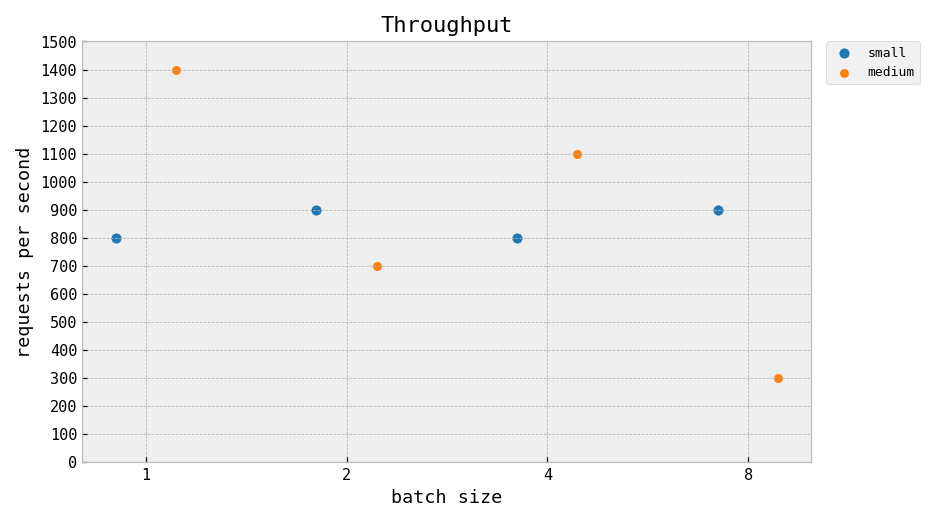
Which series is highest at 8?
small
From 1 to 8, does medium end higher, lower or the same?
lower
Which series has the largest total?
medium
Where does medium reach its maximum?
1
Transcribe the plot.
Title: Throughput
x-axis: batch size, ticks 1 2 4 8
y-axis: requests per second, ticks 0 100 200 300 400 500 600 700 800 900 1000 1100 1200 1300 1400 1500
Legend: small, medium
Values:
small: 800 900 800 900
medium: 1400 700 1100 300
